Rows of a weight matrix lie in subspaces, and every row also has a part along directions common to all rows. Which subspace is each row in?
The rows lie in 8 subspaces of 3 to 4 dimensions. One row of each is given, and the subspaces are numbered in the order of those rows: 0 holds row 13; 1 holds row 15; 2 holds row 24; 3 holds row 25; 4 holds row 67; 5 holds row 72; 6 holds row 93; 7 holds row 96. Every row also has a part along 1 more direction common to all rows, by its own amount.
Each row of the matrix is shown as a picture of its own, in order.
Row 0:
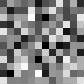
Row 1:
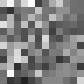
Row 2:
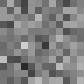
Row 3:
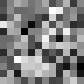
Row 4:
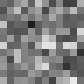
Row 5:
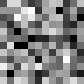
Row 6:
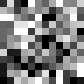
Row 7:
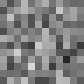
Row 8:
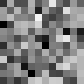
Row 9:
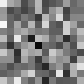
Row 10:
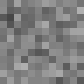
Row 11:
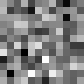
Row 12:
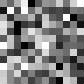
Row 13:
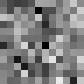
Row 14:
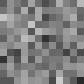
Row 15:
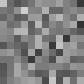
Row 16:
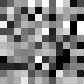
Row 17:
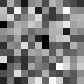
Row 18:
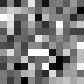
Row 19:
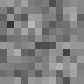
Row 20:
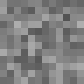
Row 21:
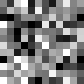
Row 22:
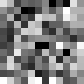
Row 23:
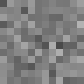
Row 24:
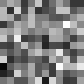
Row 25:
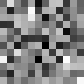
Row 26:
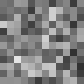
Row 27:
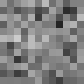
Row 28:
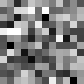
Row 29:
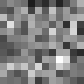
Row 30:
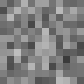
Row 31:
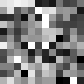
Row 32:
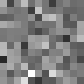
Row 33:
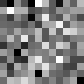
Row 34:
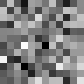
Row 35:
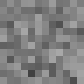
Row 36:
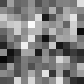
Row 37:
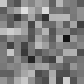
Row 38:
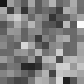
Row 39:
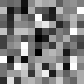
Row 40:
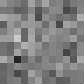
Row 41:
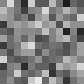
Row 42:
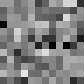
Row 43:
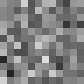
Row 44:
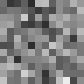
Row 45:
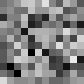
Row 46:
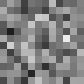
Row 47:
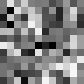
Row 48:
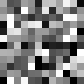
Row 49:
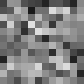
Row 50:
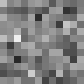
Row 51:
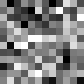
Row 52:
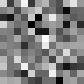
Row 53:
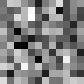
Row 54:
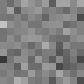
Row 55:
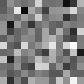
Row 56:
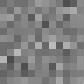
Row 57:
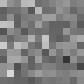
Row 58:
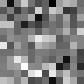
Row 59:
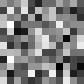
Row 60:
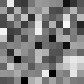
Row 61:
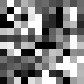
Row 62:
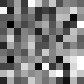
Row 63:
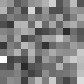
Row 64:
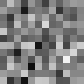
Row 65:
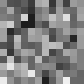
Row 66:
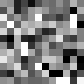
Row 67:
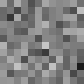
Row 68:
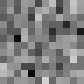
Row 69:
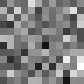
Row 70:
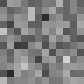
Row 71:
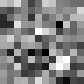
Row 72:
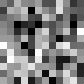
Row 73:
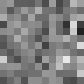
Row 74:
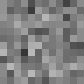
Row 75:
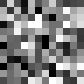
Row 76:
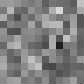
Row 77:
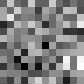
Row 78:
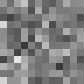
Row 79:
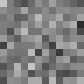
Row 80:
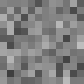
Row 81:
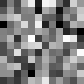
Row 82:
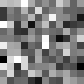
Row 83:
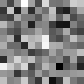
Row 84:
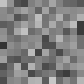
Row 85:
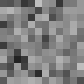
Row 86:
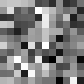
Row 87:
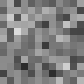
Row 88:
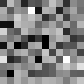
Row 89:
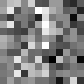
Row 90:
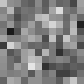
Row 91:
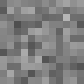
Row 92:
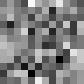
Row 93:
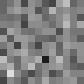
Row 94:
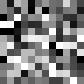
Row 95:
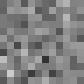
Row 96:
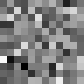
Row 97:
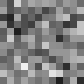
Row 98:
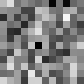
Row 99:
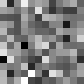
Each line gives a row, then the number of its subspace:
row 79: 1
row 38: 1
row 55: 7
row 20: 6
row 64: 7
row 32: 6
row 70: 3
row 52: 5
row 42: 7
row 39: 4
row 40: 2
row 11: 6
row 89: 0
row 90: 1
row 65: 0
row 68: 2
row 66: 4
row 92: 5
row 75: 5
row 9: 2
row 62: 4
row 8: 2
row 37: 1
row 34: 7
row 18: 4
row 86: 0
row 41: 0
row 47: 0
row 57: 3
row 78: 2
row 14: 5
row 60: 0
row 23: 1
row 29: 5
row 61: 0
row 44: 0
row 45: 6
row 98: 0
